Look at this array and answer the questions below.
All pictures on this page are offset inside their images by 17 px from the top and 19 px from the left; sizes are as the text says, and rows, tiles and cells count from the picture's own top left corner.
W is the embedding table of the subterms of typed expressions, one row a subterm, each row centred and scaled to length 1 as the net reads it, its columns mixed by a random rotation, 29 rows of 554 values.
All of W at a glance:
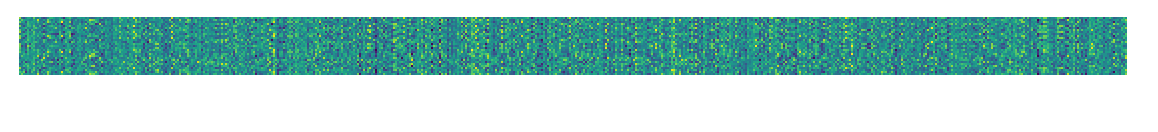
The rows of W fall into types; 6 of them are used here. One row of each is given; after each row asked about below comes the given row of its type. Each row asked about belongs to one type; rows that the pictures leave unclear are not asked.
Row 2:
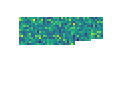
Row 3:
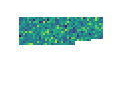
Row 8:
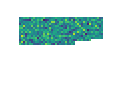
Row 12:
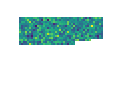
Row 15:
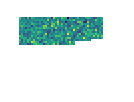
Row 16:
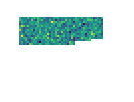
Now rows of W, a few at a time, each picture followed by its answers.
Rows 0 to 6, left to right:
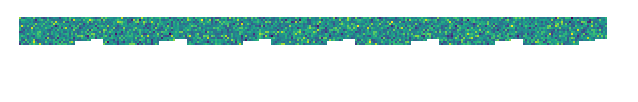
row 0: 16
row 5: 12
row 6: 15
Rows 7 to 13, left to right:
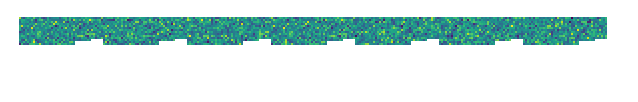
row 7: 16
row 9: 2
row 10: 16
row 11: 3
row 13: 15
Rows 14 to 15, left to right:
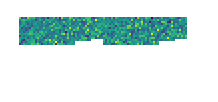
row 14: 3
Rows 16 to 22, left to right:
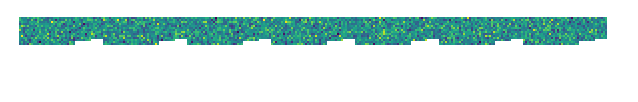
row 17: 2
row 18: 3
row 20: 12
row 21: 8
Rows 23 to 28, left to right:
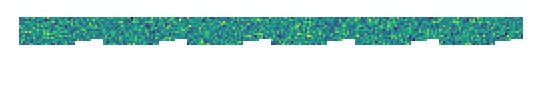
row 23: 8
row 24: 3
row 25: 16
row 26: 12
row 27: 2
